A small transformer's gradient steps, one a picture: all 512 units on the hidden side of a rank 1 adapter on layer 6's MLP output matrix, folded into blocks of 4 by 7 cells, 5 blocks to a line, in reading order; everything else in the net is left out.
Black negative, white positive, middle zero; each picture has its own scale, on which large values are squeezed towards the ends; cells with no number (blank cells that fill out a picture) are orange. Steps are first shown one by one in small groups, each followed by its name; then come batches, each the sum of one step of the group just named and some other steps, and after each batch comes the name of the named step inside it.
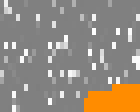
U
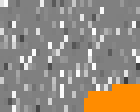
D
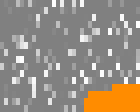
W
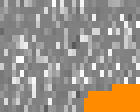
W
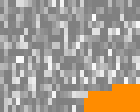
W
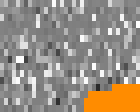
W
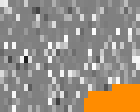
U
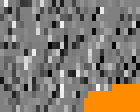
D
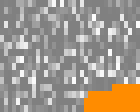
W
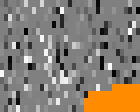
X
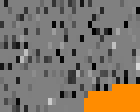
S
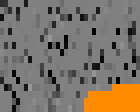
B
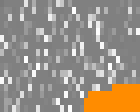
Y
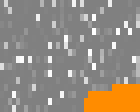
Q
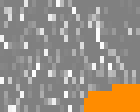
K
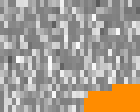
X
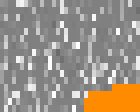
S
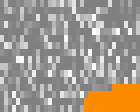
Q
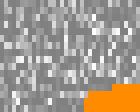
Q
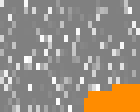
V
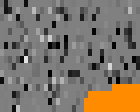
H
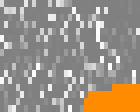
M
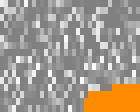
M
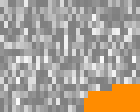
V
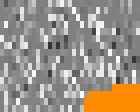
H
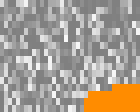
V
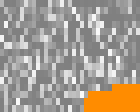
V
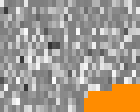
H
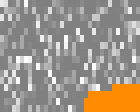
V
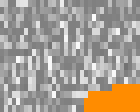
H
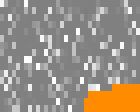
V
